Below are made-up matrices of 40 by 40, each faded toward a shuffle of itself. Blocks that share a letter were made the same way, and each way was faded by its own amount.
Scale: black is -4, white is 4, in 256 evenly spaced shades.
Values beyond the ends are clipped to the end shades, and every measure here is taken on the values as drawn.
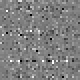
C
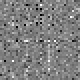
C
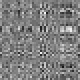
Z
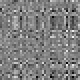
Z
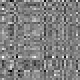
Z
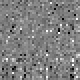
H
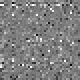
H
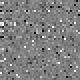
H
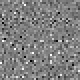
H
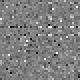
H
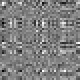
Z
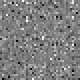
H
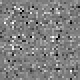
C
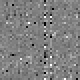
C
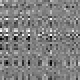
Z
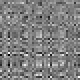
Z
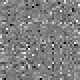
H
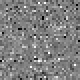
H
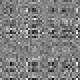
Z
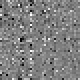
C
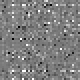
H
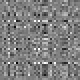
Z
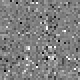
H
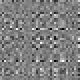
Z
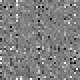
C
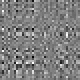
Z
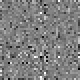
C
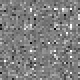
C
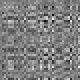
Z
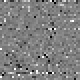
H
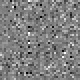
H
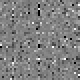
C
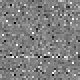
H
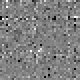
C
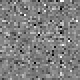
H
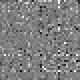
C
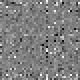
C
